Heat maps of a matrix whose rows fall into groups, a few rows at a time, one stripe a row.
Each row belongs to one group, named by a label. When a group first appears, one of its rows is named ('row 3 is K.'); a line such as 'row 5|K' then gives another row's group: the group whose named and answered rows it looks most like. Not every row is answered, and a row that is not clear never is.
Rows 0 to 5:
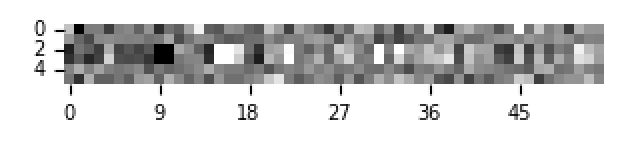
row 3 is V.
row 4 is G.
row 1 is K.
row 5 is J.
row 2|V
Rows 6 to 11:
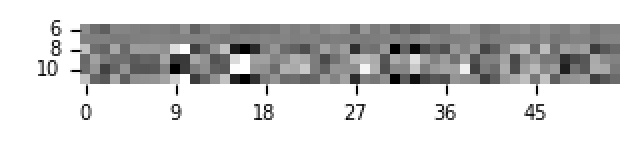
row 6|K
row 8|K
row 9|V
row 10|V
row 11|K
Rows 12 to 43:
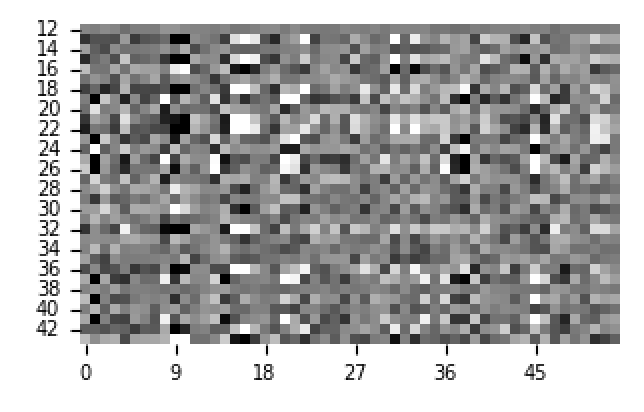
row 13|V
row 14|K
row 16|K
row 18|V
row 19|J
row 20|G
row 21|V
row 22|V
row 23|J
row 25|J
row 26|J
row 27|G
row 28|K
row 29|J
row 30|K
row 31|G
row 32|V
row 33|K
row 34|G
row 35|K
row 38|G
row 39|J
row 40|G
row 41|J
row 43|K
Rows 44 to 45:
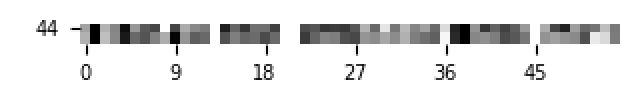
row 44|J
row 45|J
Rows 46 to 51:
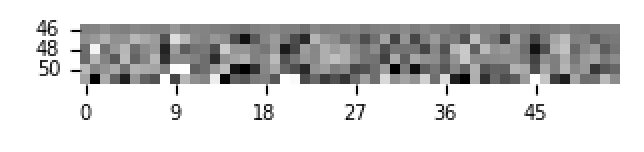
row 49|G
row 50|K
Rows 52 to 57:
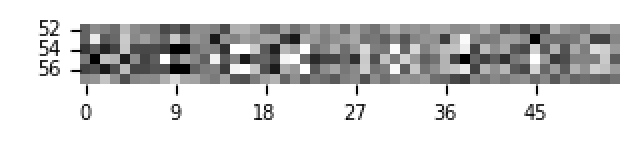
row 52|V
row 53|G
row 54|V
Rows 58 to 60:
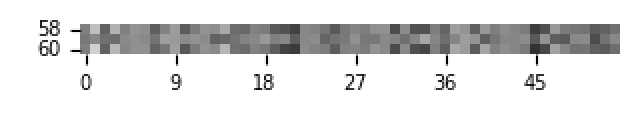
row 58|G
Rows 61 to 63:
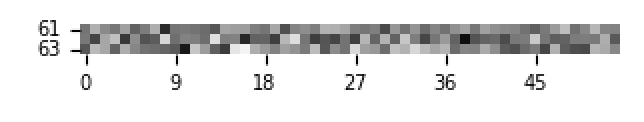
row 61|G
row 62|J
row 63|V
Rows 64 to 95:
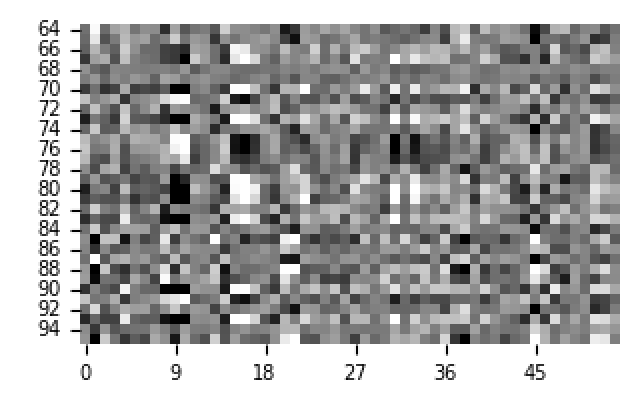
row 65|G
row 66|V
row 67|V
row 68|K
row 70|V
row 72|G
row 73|V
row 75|K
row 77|K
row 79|V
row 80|V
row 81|V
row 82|G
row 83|V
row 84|G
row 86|J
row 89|J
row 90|V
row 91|K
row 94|J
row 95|J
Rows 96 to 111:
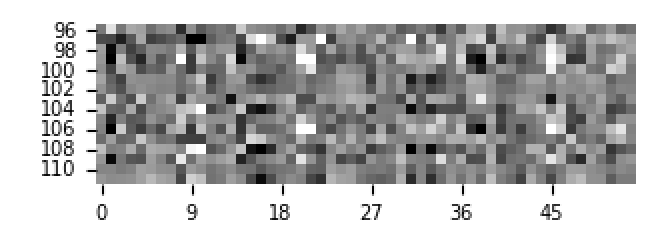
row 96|G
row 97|V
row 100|J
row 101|K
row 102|K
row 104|K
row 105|J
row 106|J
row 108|K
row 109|J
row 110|K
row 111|K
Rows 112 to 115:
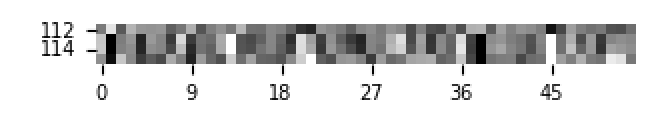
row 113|J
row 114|J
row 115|J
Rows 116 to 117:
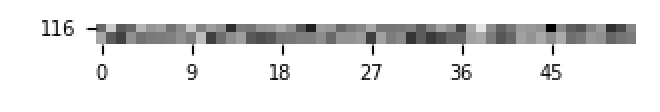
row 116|G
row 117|K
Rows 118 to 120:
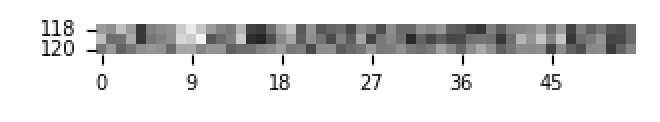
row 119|K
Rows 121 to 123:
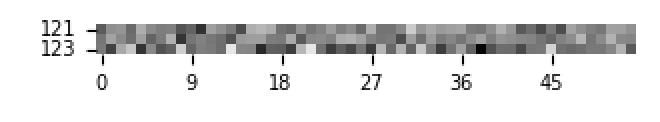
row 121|V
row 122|G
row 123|J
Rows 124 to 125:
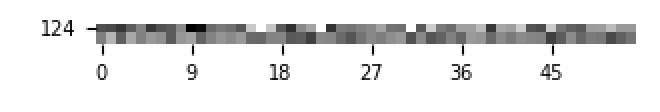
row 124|V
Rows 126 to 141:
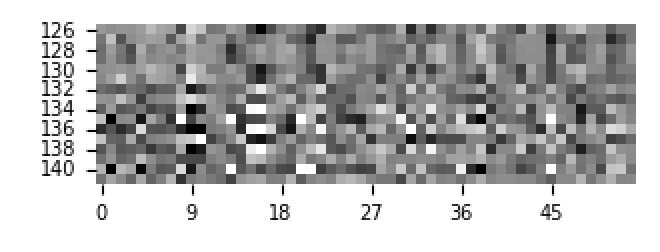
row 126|K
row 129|G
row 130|K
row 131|K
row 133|K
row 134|V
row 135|J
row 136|V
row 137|K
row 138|V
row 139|V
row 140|J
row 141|G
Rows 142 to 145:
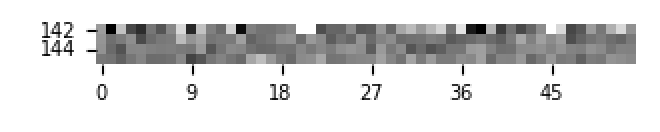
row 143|K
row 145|V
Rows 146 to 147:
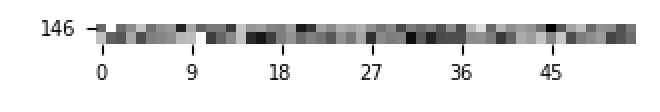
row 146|G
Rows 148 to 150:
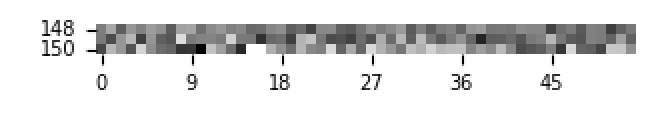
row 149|J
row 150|V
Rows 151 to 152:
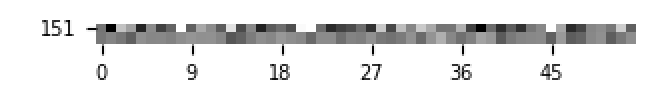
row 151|J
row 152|G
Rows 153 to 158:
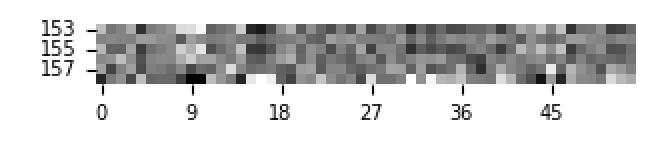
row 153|K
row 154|K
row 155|K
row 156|K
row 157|J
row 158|V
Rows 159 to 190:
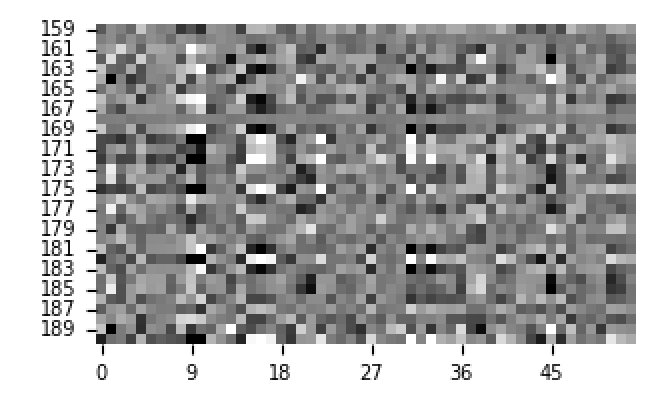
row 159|V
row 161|K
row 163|K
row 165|G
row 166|K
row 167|K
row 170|V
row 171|V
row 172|V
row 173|G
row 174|G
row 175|V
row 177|G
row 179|J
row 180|K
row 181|K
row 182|V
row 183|K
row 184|G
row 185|G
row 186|K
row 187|V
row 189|J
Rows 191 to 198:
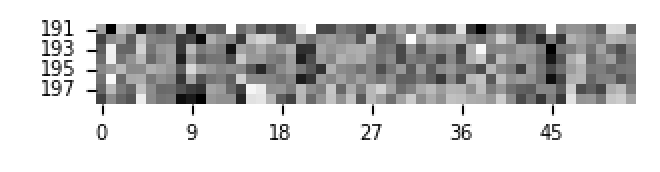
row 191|J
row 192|V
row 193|G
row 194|G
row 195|K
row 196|G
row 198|V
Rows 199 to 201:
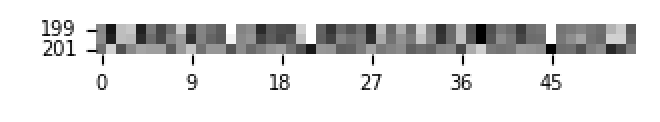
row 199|J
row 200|J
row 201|G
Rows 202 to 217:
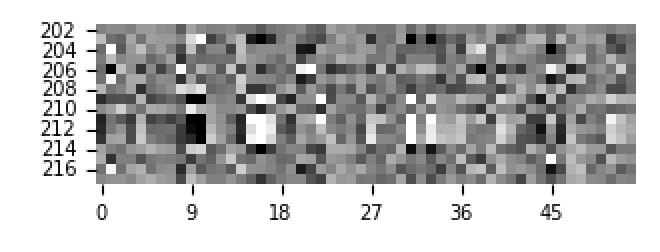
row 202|K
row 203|K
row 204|G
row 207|G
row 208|K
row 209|V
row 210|K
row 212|V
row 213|V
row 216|G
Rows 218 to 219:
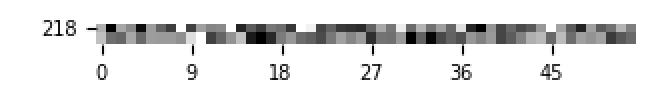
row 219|K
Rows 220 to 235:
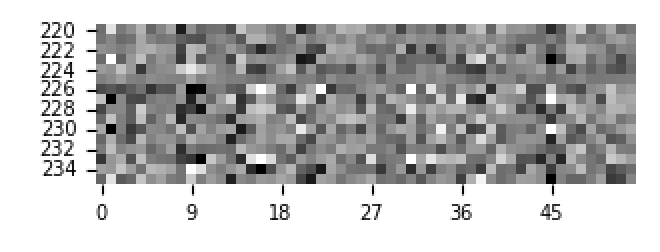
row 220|G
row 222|K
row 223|G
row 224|K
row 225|K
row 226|V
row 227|J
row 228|V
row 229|G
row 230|J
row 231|G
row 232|G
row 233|V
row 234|K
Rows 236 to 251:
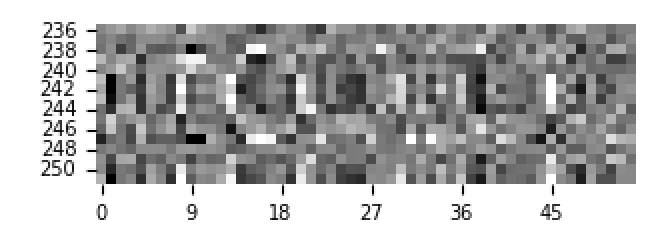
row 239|K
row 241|J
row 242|J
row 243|J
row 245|G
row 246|G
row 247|V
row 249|J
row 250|J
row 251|J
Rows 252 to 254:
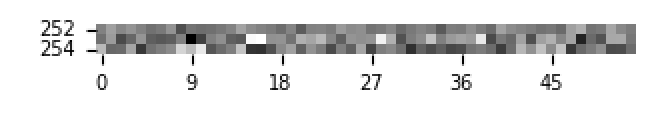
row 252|G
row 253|V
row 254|K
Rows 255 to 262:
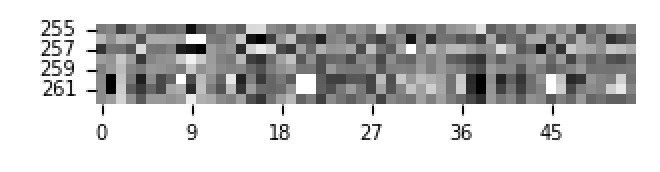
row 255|V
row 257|V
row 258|K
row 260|J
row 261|J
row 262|K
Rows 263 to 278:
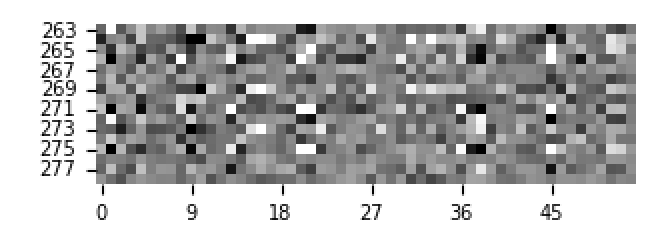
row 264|V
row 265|J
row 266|J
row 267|G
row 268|G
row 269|V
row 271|J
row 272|G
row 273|V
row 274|G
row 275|J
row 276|V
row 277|G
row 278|K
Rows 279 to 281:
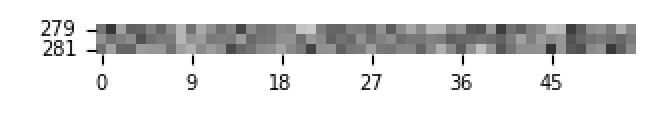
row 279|J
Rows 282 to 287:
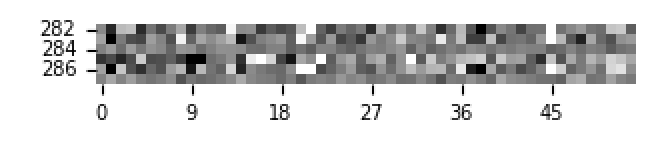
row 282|J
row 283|J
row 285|V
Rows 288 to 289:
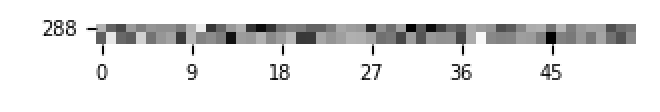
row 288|K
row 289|G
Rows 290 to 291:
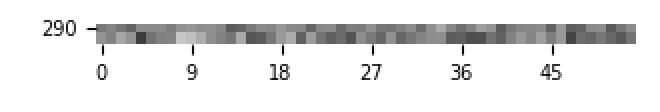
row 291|K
